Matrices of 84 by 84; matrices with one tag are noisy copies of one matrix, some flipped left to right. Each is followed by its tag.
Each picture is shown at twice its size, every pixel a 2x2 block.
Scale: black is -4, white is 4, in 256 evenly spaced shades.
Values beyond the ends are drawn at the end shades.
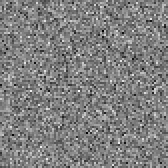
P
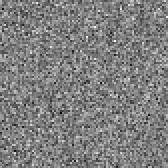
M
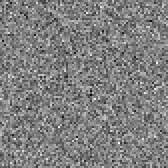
P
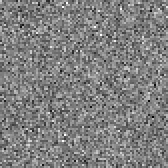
M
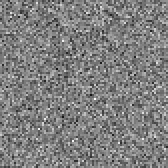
P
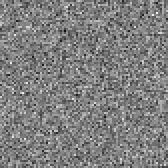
P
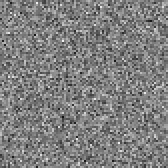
P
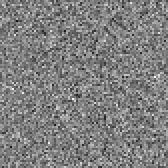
P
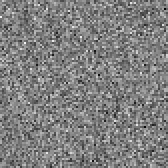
M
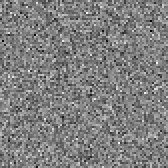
P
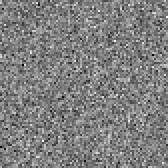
M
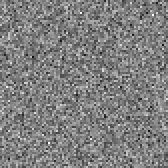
P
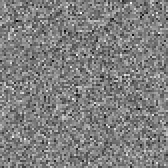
P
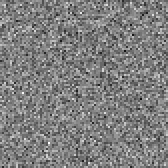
P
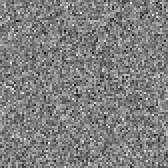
P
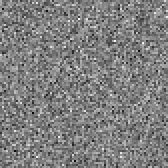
M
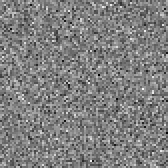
M
